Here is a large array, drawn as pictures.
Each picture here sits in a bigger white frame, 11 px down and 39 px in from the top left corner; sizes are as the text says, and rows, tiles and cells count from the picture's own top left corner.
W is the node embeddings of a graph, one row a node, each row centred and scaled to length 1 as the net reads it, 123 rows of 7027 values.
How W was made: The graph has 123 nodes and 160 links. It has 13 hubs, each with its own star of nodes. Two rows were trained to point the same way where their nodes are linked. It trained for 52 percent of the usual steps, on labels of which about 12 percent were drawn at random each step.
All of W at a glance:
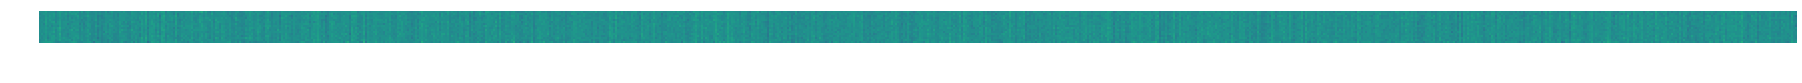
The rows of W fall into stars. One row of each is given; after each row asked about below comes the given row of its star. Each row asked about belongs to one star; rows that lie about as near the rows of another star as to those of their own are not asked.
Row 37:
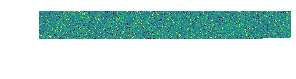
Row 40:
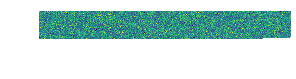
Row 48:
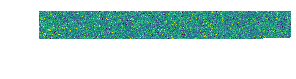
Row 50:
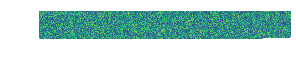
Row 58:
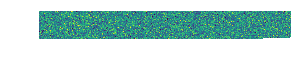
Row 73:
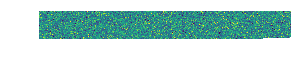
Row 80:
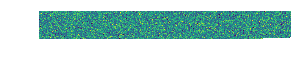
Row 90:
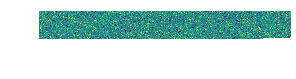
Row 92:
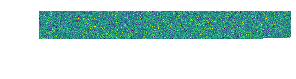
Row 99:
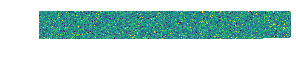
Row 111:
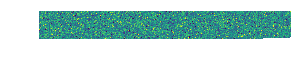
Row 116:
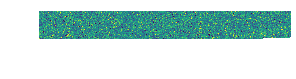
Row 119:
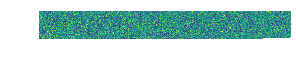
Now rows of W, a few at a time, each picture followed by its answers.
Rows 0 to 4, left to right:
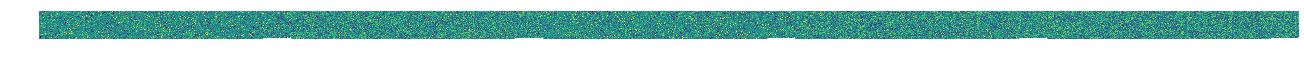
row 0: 111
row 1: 37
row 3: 48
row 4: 48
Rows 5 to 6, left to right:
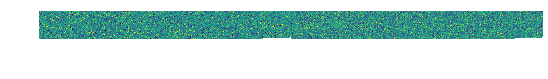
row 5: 119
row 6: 58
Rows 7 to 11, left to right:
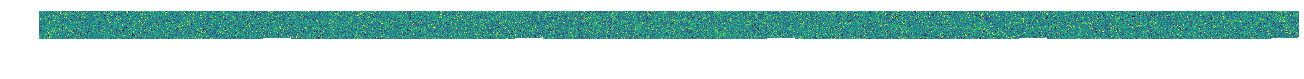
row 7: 116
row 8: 111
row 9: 50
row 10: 92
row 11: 73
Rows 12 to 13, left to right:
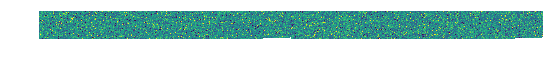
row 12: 58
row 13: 92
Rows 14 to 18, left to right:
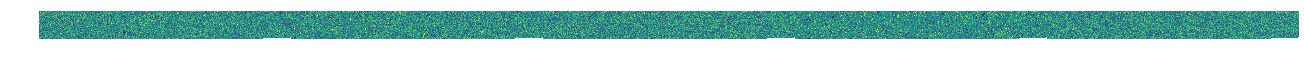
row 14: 50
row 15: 116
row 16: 40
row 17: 119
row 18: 99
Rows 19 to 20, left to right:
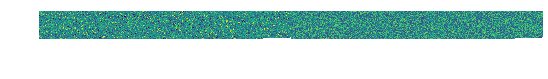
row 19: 90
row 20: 90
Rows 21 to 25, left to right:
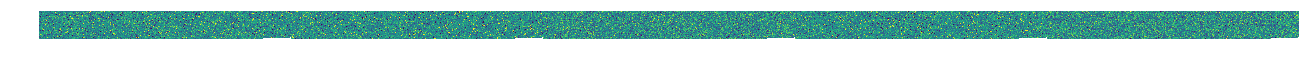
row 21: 58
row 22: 111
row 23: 90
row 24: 37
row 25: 40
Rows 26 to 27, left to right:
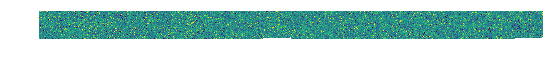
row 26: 90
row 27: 40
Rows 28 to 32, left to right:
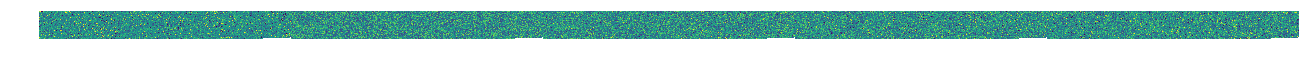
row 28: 73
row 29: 119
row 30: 119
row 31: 99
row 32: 50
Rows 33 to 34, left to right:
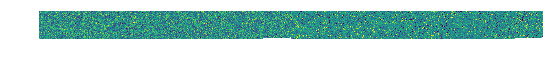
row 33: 92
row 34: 119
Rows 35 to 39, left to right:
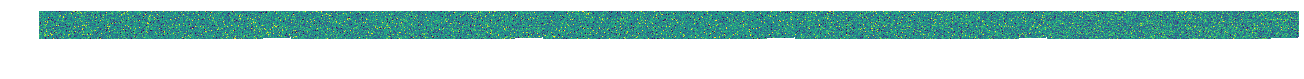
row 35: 90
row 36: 99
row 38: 90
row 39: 48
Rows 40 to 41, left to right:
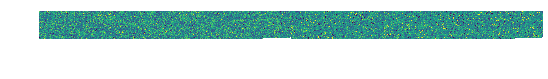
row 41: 116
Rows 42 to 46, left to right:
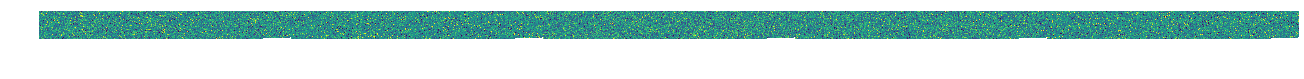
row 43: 50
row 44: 50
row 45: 80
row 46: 73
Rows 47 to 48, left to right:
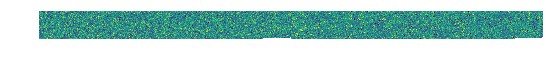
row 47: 90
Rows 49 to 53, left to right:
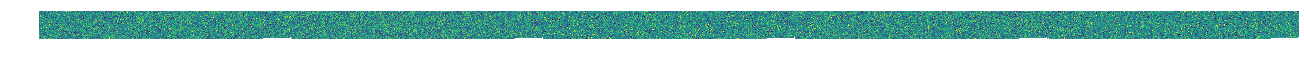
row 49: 99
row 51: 90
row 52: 40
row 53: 116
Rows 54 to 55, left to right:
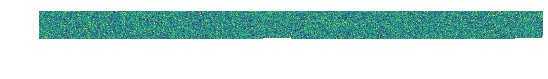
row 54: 119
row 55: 58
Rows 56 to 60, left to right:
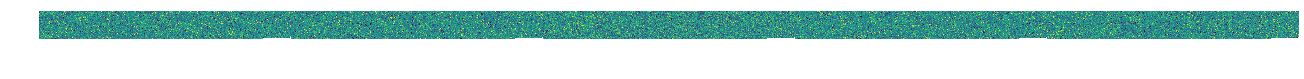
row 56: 119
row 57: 92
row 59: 92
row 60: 111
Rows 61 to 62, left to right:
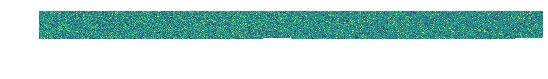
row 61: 99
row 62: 92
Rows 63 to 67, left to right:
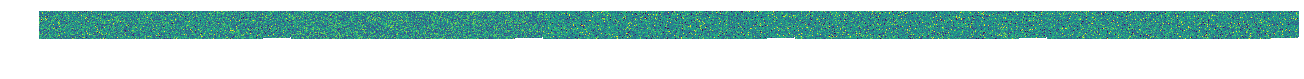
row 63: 116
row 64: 111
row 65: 48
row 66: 80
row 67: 50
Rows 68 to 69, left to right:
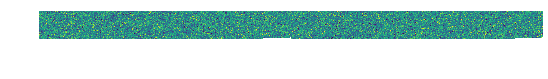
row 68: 58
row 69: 40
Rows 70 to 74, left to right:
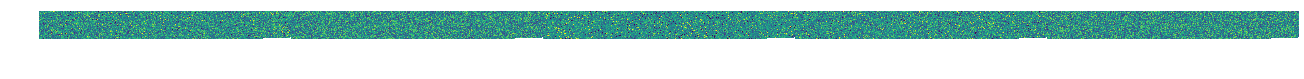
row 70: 73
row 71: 80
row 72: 48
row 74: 116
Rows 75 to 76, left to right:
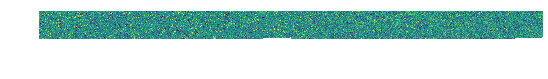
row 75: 90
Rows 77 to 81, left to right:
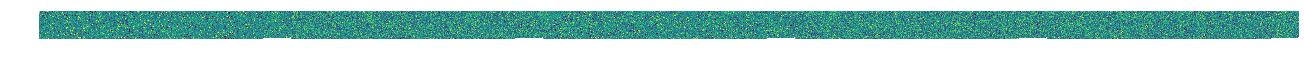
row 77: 80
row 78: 92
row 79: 58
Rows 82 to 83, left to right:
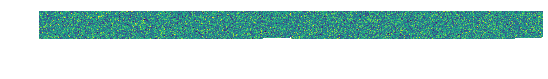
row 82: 80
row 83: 37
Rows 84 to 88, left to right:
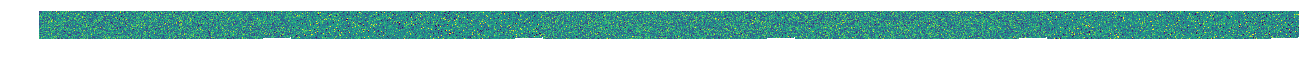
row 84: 111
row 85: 58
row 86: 50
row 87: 73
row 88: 111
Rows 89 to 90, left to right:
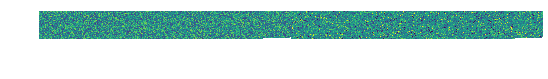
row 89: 73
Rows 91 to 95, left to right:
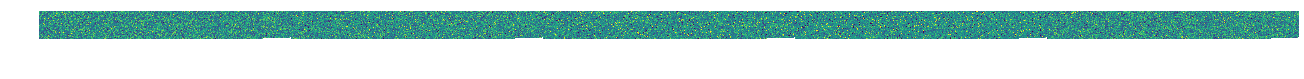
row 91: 80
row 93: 90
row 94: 73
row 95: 99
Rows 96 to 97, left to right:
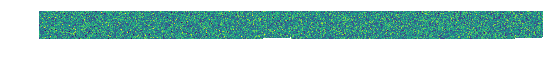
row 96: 111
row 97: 48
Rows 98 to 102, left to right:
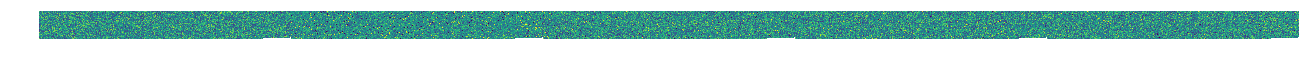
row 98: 58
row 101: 50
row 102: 48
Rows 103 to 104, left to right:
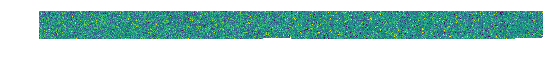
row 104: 48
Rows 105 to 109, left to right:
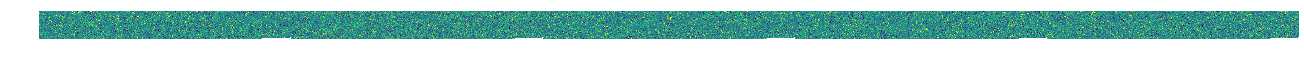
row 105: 50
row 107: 80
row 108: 50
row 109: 119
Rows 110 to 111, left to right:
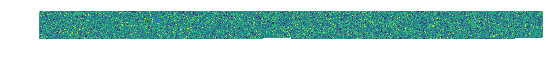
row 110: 80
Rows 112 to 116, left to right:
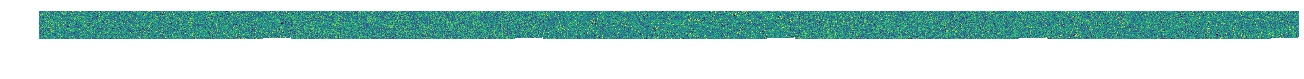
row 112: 90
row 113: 92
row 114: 40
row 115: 50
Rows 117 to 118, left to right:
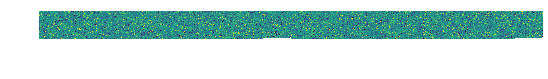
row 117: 99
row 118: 48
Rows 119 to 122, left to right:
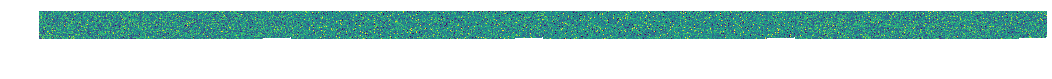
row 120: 73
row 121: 99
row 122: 92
